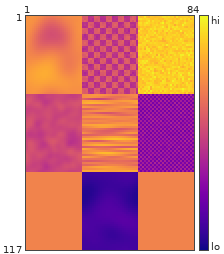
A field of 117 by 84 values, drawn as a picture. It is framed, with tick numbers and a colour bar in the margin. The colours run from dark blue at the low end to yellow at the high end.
The table splits into 3 rows of 3 panels. Panel 1,1: high, smooth. Panel 1,2: middling, checkered. Panel 1,3: very high, fine-grained, faint in contrast. Panel 2,1: middling, blotchy, faint in contrast. Panel 2,2: high, streaked across. Panel 2,3: low, checkered. Panel 3,1: high, flat. Panel 3,2: very low, smooth, faint in contrast. Panel 3,3: high, flat.
